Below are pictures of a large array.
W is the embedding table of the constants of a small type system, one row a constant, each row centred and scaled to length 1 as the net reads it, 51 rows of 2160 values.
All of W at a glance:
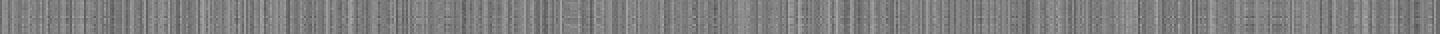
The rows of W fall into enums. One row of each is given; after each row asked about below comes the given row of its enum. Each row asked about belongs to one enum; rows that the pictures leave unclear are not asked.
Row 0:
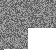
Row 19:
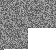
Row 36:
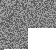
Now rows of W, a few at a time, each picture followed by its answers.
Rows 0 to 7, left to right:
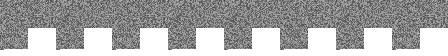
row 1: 36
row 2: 0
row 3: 36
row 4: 36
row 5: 19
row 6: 36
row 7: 0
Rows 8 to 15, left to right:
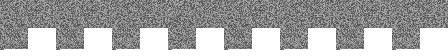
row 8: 19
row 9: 19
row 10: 0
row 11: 36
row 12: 19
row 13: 0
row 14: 19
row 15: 0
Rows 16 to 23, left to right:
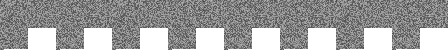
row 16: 36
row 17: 0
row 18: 36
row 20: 0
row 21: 0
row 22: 36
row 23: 0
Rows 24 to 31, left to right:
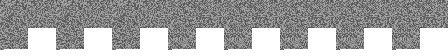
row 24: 36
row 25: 36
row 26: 36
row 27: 0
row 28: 0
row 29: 0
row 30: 0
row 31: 0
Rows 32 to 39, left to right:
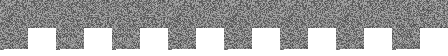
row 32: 36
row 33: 0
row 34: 0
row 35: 36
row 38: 36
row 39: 19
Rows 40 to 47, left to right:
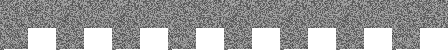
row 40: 19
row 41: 36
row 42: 36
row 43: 0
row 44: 36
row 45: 36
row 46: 36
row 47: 0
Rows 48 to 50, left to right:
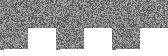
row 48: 0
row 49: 36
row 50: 19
